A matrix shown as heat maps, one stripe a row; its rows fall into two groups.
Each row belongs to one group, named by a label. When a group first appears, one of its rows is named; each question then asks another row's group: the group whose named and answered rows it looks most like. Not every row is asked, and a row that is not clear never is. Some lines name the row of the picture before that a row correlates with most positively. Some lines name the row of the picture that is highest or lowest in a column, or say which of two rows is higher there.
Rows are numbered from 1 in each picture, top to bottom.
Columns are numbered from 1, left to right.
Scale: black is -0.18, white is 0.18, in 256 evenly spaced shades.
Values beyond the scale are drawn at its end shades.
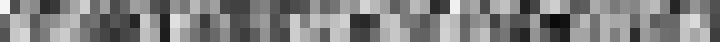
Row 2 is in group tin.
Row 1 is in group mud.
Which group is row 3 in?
tin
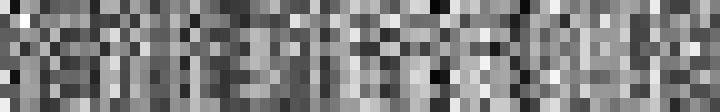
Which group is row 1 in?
mud
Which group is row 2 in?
tin
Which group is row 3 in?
mud
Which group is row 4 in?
tin
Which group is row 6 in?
mud
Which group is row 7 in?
mud
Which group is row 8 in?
mud
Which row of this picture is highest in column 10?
4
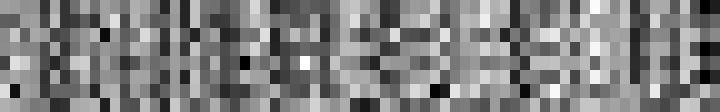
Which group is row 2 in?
mud
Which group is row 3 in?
tin
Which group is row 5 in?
tin
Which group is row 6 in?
mud
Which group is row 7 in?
mud
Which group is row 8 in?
tin
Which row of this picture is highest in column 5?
3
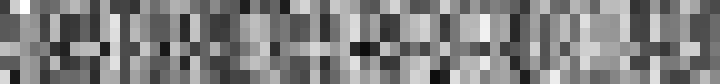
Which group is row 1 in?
tin
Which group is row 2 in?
mud
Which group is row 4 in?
tin
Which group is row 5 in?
mud
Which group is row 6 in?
mud
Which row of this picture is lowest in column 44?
6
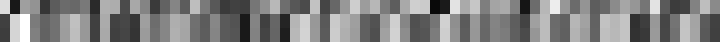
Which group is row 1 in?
mud
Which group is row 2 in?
tin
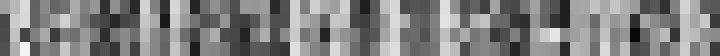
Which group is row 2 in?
tin
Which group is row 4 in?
tin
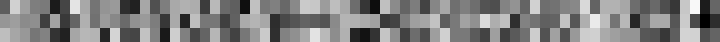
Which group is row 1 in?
tin
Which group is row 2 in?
mud
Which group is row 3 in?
tin
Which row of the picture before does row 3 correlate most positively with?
1
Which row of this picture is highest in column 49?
2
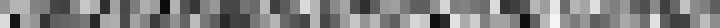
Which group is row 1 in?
tin
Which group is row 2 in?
mud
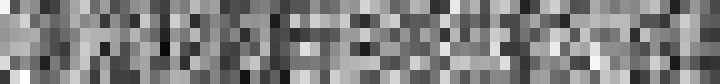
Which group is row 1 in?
mud
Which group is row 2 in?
tin
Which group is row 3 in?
mud
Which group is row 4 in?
tin
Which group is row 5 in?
mud
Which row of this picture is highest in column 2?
6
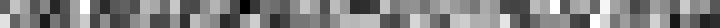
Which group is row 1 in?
tin
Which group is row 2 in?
mud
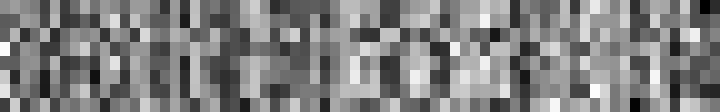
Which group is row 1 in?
mud
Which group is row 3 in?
tin
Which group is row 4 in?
mud
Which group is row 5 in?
mud
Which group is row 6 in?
mud
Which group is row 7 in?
mud
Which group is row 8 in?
tin
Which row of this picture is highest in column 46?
4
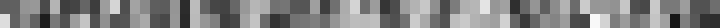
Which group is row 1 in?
mud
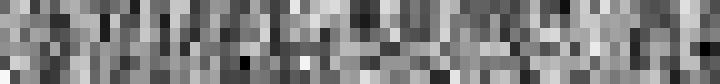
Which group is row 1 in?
tin
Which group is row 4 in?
mud
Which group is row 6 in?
mud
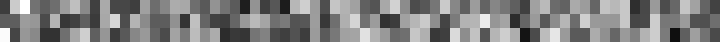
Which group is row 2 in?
mud
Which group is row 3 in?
mud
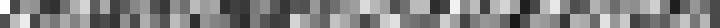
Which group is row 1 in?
mud
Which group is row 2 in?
tin
